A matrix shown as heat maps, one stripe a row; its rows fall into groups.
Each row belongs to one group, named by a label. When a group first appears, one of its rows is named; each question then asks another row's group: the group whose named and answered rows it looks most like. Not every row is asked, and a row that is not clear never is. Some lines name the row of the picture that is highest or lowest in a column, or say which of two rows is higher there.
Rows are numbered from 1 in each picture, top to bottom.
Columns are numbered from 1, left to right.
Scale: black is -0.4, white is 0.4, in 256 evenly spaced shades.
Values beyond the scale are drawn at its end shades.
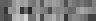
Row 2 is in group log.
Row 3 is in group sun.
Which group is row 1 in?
sun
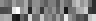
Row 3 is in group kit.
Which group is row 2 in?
sun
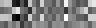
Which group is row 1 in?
kit
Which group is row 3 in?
kit
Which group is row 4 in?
log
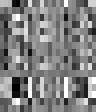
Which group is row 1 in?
kit
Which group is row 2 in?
log
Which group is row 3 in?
sun
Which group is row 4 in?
log
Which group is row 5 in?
sun
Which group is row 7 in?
log
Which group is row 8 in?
log
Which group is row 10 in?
log
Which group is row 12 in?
kit
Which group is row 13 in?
kit
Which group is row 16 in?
log
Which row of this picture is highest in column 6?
5
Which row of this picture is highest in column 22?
15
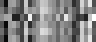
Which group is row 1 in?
log
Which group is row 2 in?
log
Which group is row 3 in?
kit
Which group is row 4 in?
log
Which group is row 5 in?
log
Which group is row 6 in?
log
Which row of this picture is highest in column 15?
3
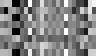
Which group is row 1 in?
kit
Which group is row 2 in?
log
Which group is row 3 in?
kit
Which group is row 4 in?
log
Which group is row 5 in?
kit
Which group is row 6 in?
sun
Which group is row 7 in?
log
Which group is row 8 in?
kit
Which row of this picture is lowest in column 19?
2
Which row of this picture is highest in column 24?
1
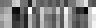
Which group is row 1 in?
sun
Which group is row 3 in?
kit
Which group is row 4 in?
kit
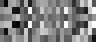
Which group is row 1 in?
log
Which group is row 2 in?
kit
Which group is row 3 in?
sun
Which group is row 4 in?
kit
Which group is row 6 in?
sun
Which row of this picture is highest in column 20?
6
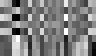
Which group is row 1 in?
kit
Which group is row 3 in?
kit
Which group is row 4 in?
sun
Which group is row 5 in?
kit
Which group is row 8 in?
sun
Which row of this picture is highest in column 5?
6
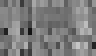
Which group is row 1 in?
log
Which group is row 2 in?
sun
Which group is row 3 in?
sun
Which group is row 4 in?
sun
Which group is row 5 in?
log
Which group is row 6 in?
sun
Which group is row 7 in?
sun
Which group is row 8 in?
log
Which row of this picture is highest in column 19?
7
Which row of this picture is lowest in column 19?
5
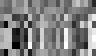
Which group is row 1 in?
sun
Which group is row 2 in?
sun
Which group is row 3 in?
kit
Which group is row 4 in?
log
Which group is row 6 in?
kit
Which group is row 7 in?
kit
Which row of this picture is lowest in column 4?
7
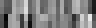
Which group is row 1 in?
sun
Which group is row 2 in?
sun
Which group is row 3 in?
log
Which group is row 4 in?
log
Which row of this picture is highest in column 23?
3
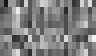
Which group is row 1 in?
log
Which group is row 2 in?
sun
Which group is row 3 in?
sun
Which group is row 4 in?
sun
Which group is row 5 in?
sun
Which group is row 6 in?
kit
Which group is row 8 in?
sun
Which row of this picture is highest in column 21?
1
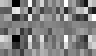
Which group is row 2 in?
sun
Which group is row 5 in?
log
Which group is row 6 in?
kit
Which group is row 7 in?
kit
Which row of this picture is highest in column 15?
3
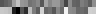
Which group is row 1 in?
sun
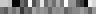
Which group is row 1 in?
kit
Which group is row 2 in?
log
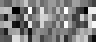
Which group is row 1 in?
sun
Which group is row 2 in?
kit
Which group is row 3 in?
log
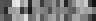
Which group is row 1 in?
sun
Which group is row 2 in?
log
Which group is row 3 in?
sun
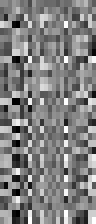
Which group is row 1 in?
sun
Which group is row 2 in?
sun
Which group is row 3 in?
log
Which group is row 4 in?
kit
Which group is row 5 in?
sun
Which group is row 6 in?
sun
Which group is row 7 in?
sun
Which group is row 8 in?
sun
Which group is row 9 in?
kit
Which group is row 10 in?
log
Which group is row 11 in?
log
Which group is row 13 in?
log
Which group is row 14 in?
sun
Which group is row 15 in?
kit
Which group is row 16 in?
log
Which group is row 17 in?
log
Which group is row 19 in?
kit
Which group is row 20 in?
sun
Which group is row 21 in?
kit
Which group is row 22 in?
sun
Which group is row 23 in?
kit
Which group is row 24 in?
kit
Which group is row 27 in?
log
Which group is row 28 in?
kit
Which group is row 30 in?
log
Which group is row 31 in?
kit
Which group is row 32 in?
kit
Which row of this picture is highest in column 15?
32
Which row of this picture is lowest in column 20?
32
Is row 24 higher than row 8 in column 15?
Yes
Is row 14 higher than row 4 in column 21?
Yes
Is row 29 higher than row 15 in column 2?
No
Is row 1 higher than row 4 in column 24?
No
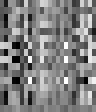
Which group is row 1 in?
log
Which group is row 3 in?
log
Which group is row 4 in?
log
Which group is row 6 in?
log
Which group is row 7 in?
kit
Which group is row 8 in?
log
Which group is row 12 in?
kit
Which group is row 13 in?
log
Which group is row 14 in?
log
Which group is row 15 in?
log
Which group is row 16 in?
sun
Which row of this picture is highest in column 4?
5
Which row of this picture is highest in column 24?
12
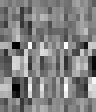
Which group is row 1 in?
sun
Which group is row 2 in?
log
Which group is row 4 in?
log
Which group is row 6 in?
sun
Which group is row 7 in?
kit
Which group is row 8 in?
log
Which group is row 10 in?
sun
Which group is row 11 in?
sun
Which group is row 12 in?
kit
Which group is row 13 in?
kit
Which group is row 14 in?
kit
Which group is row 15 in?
log
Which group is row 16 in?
log
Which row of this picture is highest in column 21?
8
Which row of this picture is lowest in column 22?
7
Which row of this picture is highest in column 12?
8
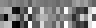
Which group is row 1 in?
sun
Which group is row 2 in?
kit
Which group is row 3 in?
log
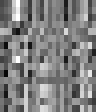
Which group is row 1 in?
sun
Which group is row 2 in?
sun
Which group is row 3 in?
sun
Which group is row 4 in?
log
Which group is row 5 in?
kit
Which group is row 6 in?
sun
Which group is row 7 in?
log
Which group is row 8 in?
sun
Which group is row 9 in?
sun
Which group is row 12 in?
sun
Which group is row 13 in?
log
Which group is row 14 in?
log
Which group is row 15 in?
sun
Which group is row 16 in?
log
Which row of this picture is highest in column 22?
3
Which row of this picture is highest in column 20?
8
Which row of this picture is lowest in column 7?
5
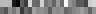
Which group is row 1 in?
kit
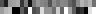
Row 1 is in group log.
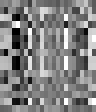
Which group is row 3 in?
kit
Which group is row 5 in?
kit
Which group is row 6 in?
kit
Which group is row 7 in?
kit
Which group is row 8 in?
log
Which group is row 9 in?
kit
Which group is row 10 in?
kit
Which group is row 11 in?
log
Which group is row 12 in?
log
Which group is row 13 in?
kit
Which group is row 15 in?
kit
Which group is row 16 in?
sun
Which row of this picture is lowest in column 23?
4
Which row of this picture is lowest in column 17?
4
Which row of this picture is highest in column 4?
4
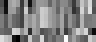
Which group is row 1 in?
log
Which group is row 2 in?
log
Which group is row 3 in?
log
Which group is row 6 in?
kit
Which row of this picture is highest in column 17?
6
